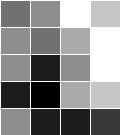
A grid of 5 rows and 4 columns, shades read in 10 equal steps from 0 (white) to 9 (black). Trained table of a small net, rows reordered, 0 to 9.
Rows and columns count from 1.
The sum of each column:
25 34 18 11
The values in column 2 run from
4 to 9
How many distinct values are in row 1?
4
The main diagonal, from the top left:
5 5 4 2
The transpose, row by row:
5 4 4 8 4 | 4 5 8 9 8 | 0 3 4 3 8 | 2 0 0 2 7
